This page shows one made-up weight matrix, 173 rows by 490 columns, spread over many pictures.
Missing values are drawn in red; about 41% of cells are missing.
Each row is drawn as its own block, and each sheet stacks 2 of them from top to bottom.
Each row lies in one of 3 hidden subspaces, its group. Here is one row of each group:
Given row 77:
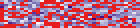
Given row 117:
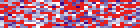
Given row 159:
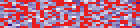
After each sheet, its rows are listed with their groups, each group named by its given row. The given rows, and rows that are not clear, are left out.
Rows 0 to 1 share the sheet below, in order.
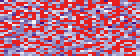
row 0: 77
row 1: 77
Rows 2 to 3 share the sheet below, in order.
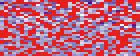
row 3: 77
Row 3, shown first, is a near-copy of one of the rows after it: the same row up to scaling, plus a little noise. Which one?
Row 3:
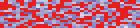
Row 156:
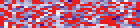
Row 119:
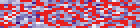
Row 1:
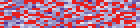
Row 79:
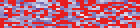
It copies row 79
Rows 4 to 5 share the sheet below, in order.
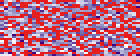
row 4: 159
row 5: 159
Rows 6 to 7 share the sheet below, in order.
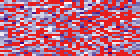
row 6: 117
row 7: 77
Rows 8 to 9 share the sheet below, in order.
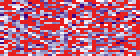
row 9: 77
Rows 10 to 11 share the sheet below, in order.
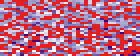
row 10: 77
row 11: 77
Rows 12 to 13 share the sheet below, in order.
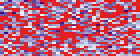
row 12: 159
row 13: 117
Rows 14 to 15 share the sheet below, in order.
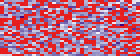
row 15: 159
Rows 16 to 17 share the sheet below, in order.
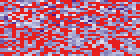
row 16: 117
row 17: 159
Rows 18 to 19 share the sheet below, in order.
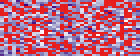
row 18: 77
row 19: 77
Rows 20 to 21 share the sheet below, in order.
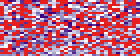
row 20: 159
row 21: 117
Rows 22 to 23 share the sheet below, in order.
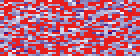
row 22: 77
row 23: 117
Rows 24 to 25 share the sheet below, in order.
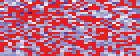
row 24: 117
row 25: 117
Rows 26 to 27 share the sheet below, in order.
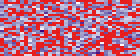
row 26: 77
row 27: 159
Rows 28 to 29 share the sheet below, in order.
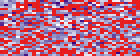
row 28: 117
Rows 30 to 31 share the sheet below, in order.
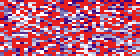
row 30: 117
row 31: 77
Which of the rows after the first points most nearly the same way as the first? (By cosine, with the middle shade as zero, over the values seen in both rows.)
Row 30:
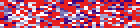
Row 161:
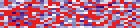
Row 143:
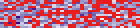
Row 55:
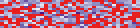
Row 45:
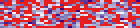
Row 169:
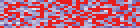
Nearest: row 45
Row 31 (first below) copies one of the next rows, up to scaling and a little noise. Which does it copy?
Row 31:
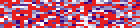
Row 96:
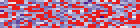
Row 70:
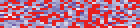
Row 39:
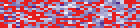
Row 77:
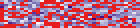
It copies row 96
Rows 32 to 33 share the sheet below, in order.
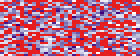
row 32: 159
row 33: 159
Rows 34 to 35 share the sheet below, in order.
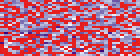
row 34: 77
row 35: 117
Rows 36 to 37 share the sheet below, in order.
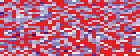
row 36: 159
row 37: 77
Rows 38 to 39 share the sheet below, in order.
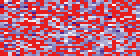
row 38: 77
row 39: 77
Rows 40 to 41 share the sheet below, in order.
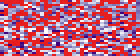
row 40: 77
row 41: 117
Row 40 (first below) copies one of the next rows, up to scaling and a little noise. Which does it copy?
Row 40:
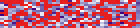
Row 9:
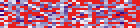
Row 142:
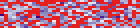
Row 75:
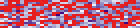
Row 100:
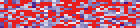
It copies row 9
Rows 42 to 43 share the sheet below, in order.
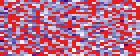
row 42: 159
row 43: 159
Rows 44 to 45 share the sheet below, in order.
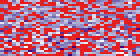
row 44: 77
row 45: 77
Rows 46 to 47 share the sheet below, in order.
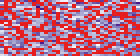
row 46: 159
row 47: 159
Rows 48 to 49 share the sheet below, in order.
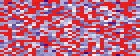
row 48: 77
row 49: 159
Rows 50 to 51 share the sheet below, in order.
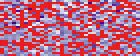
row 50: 77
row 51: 117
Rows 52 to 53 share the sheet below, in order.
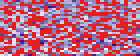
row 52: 117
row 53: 159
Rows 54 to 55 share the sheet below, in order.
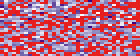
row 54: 77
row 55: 77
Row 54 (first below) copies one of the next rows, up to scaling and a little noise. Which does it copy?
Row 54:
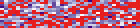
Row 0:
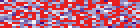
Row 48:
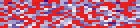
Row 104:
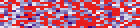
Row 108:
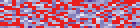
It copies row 108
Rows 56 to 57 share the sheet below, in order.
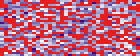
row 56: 77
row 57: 77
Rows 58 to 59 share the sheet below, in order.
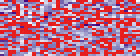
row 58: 159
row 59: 159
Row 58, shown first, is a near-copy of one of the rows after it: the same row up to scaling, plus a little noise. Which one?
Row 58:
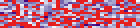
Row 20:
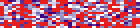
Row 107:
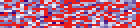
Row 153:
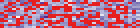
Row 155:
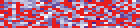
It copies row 107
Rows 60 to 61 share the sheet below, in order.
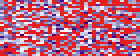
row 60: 117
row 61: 117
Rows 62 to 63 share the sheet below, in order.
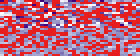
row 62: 159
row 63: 77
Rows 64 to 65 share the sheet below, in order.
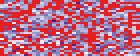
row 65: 117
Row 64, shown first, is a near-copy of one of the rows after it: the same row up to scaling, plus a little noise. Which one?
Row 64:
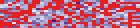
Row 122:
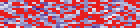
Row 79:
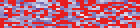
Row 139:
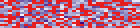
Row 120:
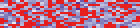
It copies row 120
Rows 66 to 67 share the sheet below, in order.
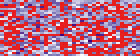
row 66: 117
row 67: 117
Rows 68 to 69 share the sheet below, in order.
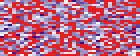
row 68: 159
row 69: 77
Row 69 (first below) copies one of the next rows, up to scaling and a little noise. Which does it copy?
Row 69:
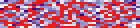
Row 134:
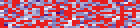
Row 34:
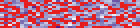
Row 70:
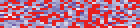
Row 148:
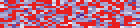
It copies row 148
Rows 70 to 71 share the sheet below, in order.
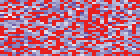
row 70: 77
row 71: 117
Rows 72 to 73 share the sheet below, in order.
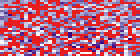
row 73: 159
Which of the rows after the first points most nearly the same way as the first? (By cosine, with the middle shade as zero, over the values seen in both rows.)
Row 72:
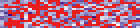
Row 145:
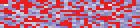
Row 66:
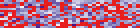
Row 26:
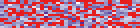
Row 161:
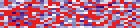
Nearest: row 145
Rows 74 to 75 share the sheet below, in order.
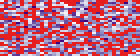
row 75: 77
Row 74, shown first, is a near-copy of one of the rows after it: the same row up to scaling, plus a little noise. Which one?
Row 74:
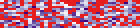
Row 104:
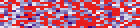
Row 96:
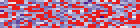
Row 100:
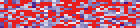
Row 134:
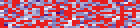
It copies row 100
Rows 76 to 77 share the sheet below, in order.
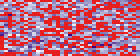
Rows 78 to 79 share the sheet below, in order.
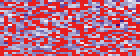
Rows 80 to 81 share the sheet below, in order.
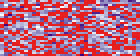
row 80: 117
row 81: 117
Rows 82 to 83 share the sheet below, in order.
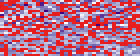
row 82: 77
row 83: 117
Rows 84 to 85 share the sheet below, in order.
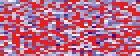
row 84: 159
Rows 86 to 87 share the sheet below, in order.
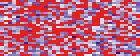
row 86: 77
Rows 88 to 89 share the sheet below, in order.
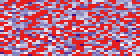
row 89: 159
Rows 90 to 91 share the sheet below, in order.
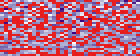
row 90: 77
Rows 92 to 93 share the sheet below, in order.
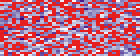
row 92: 117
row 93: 159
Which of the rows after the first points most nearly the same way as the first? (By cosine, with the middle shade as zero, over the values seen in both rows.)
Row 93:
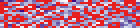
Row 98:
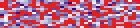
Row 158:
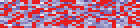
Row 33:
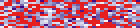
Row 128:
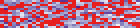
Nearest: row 98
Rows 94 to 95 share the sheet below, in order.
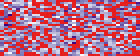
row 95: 117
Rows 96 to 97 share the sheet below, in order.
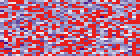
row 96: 77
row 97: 77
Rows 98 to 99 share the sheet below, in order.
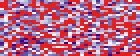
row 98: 117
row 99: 117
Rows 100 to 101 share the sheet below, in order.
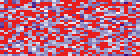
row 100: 77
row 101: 77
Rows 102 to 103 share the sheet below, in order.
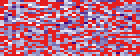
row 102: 117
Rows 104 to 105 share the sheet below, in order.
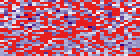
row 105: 159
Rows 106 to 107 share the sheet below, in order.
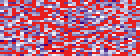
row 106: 77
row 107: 159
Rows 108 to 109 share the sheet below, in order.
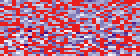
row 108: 77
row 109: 117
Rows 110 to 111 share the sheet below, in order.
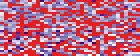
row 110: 159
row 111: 77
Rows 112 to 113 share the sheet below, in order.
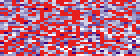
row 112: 77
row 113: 117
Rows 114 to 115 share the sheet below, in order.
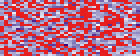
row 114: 77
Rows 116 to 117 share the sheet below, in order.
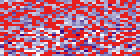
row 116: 117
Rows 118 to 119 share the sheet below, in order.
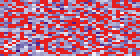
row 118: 77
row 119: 77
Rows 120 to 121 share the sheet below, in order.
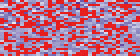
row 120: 77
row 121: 159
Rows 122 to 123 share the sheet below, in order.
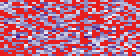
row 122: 77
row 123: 117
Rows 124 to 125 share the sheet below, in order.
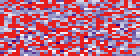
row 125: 117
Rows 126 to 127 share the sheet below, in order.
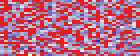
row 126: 77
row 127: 77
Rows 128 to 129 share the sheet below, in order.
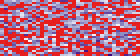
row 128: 159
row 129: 77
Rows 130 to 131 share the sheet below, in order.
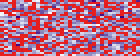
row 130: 159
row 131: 77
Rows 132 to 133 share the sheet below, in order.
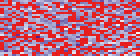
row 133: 77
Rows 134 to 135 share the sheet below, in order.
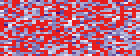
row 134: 77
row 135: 117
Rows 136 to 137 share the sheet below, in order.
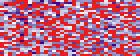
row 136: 117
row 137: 159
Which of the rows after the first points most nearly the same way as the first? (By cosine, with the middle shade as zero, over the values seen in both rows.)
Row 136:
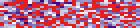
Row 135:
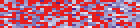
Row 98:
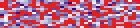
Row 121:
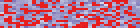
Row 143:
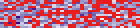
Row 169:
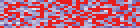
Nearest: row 135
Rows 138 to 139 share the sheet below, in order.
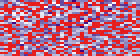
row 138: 117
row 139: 77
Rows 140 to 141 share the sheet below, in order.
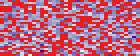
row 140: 117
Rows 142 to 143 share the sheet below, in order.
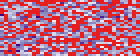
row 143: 77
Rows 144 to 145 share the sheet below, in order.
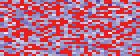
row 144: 117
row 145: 117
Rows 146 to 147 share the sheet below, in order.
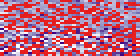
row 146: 159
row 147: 77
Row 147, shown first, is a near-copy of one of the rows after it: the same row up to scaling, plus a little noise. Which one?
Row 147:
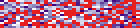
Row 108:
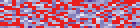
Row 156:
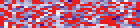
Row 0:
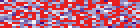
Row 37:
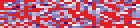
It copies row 0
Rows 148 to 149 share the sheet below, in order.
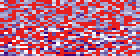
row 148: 77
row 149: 117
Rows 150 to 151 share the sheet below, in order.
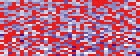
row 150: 159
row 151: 159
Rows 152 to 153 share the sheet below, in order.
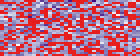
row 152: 159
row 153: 159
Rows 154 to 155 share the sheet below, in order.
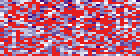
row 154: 159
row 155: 159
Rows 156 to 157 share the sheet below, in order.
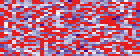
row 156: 77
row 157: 117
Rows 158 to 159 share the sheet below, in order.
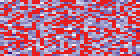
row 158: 159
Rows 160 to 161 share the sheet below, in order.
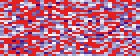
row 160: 77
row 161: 117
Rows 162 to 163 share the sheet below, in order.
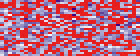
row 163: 77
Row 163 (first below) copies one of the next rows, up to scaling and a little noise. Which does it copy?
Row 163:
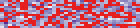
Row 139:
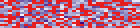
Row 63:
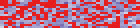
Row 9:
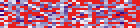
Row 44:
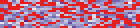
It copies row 63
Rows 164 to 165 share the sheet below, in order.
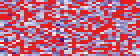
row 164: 117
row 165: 77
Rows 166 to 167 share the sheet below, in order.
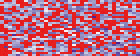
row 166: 159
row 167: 159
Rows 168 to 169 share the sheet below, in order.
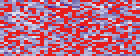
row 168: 117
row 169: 77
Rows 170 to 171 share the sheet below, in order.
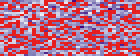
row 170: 117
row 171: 159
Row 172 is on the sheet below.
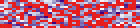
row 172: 159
